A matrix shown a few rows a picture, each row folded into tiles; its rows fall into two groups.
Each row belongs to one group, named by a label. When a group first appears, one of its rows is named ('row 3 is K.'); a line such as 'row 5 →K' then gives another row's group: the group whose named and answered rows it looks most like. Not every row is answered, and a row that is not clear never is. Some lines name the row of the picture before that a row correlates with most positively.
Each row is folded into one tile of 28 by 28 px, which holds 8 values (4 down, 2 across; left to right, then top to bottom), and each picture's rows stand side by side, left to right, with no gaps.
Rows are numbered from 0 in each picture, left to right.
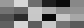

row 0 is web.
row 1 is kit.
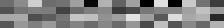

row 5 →web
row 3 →web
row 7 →kit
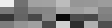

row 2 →kit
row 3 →kit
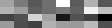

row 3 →kit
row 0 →kit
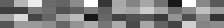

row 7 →kit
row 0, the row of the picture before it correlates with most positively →1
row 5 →kit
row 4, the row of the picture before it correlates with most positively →0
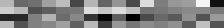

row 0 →kit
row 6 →kit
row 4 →kit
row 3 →kit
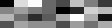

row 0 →web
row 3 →kit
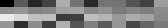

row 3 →web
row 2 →kit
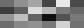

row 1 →kit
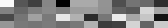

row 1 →web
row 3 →kit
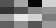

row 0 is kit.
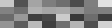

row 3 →web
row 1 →kit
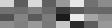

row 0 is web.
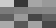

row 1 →kit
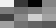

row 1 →web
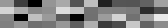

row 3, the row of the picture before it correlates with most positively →0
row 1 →web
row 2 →kit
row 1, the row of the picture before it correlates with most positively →1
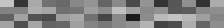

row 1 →kit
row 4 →kit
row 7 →web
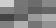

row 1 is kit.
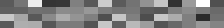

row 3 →web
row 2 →web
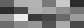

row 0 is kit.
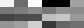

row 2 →web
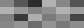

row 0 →kit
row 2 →kit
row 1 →web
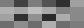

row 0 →kit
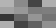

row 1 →web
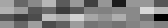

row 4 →web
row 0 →kit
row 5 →kit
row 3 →web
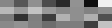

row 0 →kit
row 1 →kit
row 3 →web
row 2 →web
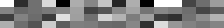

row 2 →web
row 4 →web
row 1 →web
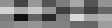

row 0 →kit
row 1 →kit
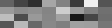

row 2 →kit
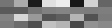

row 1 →web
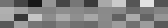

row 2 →web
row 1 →web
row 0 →kit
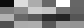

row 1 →kit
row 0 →web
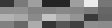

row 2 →web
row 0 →web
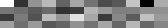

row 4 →web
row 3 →kit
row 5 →web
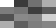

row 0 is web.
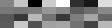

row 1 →web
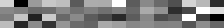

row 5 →kit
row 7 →kit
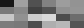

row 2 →kit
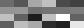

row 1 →kit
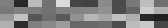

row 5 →kit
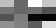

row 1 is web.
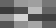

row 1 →kit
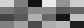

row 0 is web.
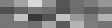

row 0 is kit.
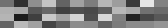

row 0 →kit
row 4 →kit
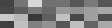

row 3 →kit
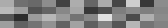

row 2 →web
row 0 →kit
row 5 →web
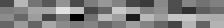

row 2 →kit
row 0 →web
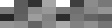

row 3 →kit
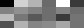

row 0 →web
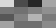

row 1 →web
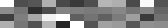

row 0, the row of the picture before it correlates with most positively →0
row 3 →web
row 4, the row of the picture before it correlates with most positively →0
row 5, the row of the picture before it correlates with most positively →0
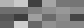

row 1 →web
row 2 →kit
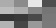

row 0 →kit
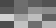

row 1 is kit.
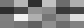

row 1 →web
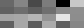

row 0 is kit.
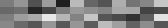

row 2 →web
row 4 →kit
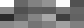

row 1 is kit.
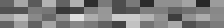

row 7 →web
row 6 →kit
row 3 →web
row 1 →web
